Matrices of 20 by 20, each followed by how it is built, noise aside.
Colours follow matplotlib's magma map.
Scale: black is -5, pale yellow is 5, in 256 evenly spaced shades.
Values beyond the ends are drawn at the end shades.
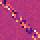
banded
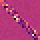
banded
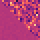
upper triangular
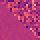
upper triangular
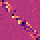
banded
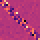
banded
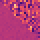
upper triangular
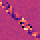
banded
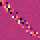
banded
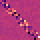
banded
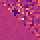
upper triangular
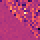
upper triangular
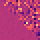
upper triangular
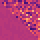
upper triangular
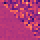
upper triangular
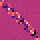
banded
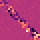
banded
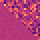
upper triangular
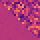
upper triangular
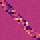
banded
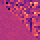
upper triangular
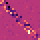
banded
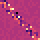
banded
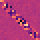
banded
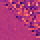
upper triangular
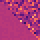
upper triangular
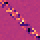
banded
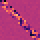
banded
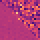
upper triangular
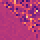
upper triangular
